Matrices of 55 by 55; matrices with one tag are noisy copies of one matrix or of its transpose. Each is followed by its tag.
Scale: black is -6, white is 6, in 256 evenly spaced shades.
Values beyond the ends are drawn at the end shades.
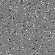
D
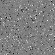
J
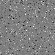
D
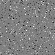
D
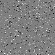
J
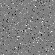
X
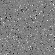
J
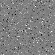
X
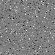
D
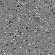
J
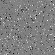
J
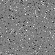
D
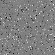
J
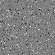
D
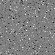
D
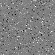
X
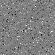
X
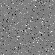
X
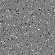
D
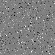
X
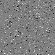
J
